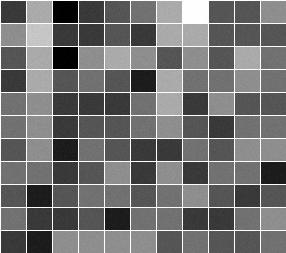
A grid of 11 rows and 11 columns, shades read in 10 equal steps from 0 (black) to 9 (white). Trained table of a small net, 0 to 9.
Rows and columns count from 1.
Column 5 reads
3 3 6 3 2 3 3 5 4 1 5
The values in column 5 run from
1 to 6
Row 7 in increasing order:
1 2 2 3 3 3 4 4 5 5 5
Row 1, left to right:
2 6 0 2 3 4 6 9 3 3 5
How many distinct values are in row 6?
4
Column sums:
36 48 22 37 38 36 50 46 35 42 41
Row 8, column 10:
4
